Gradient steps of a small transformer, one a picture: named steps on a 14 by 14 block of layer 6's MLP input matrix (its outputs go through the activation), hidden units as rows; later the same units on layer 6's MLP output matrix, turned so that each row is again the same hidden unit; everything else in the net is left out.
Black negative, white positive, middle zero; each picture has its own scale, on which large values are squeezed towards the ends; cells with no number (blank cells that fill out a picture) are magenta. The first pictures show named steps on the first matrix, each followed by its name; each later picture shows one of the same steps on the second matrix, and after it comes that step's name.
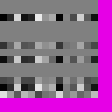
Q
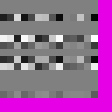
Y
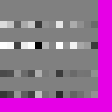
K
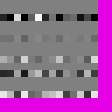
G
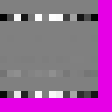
G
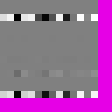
G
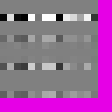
Y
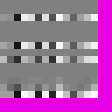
Q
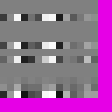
Q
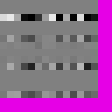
Y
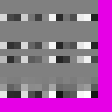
Q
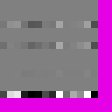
K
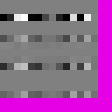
Y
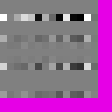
Y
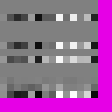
Q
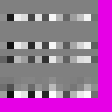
Q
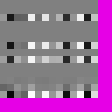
Q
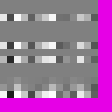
Q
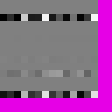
G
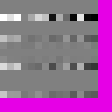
Y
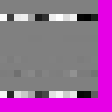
G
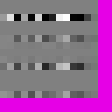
Y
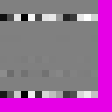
G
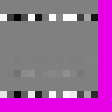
G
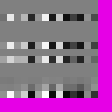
Q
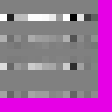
Y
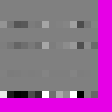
K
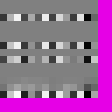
Q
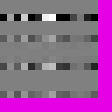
Y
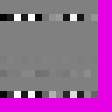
G
